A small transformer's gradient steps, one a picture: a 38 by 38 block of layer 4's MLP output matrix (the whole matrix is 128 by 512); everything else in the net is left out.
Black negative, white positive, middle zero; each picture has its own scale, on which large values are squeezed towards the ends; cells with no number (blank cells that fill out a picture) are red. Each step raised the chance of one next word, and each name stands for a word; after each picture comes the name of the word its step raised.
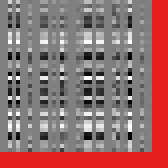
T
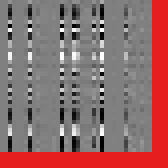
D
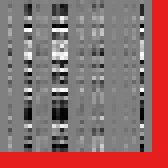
D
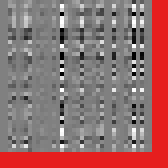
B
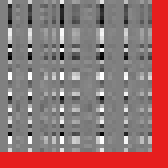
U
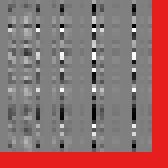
D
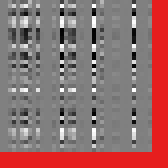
B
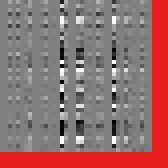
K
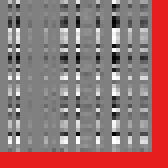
U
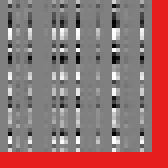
U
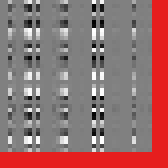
U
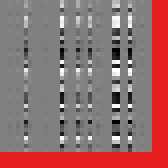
K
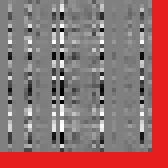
T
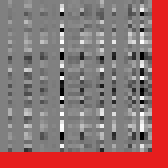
T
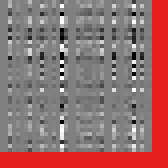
B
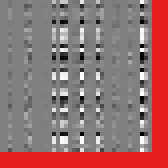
U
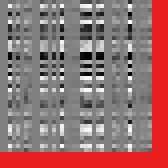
B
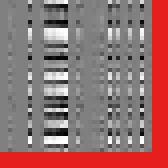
U
